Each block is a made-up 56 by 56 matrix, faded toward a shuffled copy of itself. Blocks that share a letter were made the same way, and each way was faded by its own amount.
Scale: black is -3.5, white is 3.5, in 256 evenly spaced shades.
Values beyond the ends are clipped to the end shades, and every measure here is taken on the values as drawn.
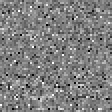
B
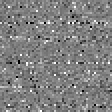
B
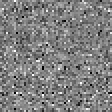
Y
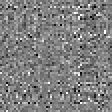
Y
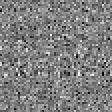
Y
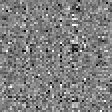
Y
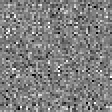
Y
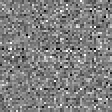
Y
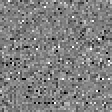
B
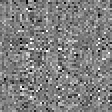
Y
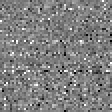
B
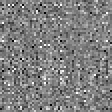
Y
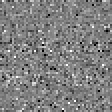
B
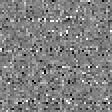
B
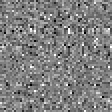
Y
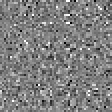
Y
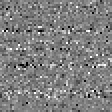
B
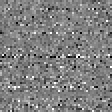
B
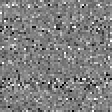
B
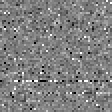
B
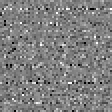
B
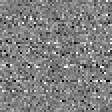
B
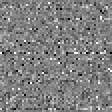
B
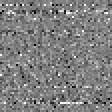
B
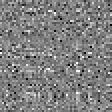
Y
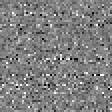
B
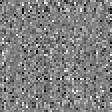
Y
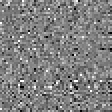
Y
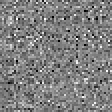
Y
